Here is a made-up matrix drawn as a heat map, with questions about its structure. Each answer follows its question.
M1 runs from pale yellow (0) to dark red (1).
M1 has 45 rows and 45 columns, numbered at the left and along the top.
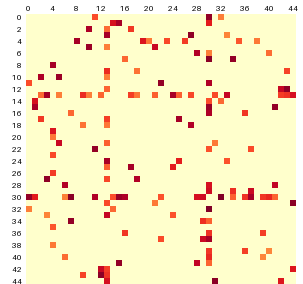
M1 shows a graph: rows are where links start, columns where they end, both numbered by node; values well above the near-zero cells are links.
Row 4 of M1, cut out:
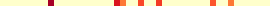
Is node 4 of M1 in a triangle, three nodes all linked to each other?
no
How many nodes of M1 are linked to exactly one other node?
7
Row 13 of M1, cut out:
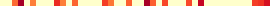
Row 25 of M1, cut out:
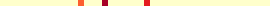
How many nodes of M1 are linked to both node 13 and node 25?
2
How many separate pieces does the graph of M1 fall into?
3
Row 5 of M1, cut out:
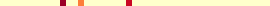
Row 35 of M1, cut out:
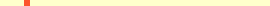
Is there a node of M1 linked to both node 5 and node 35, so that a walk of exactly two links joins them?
no
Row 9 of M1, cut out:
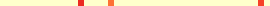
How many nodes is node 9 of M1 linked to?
3
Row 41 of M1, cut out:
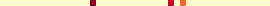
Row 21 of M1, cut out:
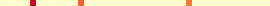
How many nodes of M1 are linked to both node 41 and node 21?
0
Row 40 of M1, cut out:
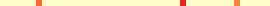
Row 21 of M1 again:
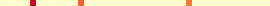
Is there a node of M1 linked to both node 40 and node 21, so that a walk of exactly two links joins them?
no
